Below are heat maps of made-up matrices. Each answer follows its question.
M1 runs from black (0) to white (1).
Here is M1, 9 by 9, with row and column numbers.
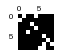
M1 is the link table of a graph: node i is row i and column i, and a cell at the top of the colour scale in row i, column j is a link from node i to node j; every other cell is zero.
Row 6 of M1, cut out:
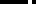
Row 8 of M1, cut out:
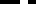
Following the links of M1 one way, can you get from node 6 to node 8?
yes
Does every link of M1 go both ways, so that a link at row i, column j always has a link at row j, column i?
no
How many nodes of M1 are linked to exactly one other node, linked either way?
1
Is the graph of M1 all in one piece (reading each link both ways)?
no
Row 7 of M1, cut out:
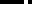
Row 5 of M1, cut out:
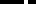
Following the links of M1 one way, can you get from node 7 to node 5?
yes
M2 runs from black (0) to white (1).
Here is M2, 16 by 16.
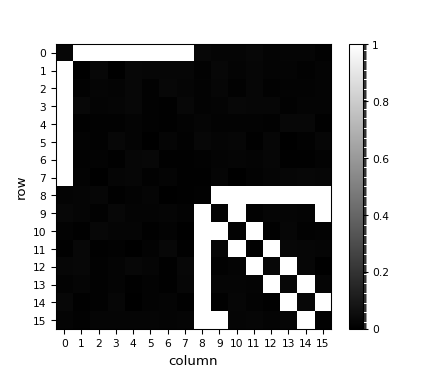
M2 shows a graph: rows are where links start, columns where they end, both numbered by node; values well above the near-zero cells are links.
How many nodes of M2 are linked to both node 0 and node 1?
0
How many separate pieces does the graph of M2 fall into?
2
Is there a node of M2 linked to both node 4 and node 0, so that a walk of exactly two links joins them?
no
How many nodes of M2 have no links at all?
0
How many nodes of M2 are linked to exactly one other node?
7
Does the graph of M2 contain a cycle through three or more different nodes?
yes
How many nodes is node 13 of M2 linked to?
3
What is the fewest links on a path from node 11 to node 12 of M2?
1
